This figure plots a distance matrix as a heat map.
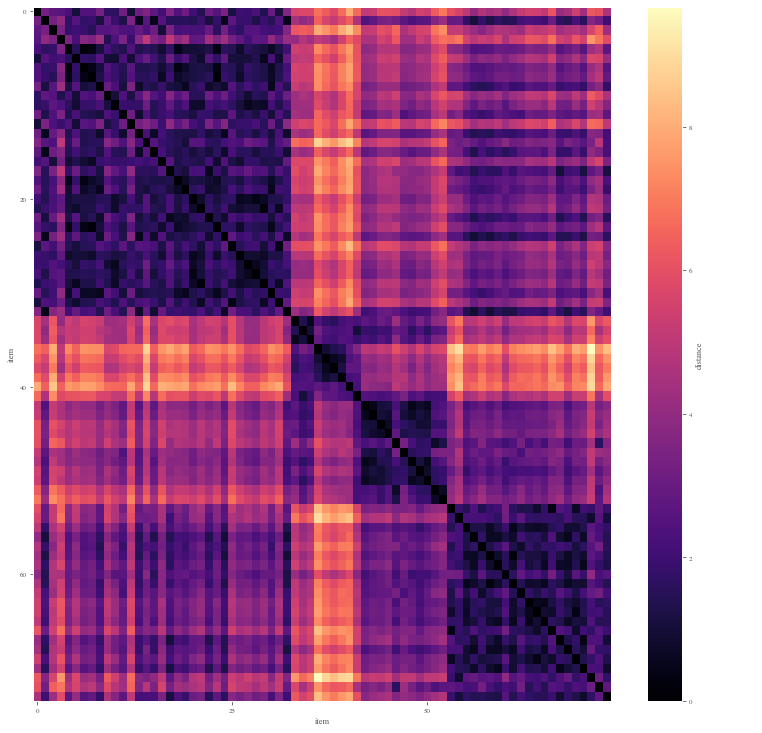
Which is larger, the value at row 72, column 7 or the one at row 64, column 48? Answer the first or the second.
the first
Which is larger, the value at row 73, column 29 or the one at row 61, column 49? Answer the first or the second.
the first
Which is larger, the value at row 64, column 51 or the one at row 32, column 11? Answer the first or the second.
the first
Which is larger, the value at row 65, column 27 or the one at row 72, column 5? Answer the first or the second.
the second
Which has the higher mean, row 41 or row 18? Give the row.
41
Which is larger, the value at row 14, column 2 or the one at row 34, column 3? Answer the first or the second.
the second
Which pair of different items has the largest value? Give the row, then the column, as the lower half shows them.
71, 36
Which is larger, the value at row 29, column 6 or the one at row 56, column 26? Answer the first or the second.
the second
